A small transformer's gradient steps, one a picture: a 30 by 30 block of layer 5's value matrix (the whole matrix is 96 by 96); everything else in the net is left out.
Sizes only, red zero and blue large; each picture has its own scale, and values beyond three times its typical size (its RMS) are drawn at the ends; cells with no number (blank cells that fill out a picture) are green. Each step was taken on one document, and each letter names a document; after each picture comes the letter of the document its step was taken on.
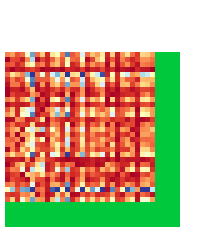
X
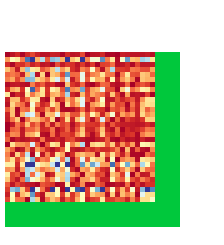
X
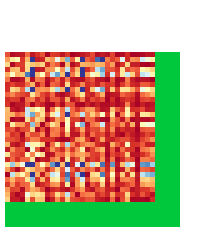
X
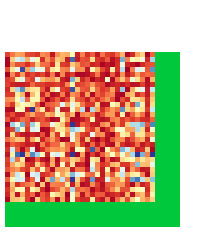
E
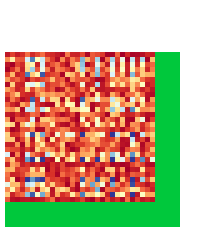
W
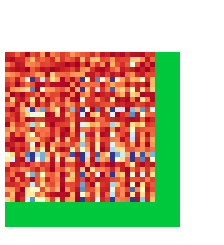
W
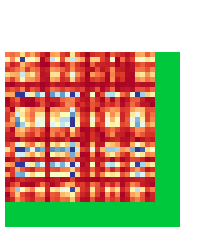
E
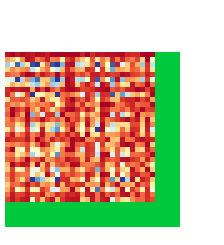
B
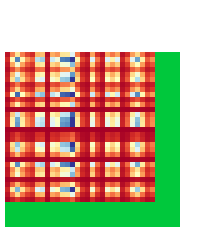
E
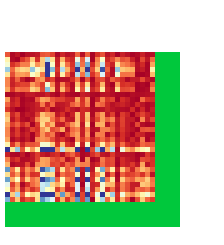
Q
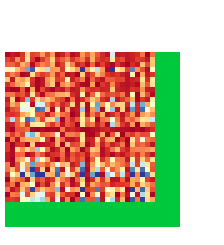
W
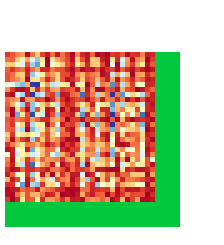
B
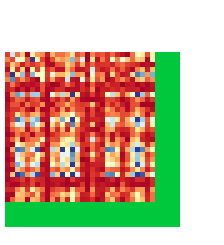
E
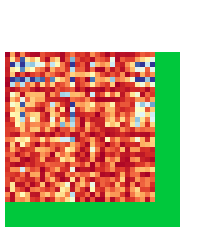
E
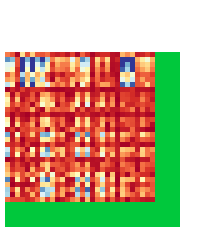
Q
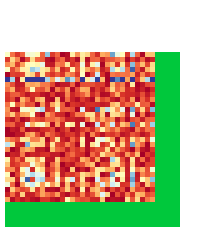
W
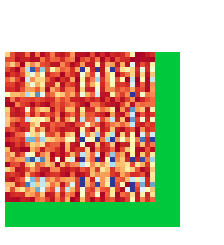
W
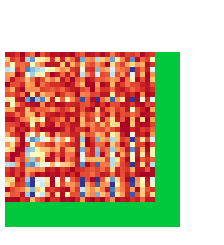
W
